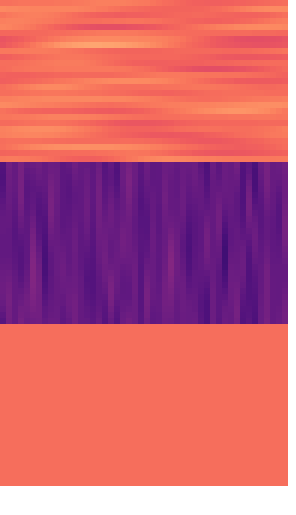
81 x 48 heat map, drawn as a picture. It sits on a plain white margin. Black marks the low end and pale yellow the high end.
The table splits into 3 rows of 1 panel. Panel 1,1: high, streaked across, faint in contrast. Panel 2,1: low, streaked downward, faint in contrast. Panel 3,1: high, flat.
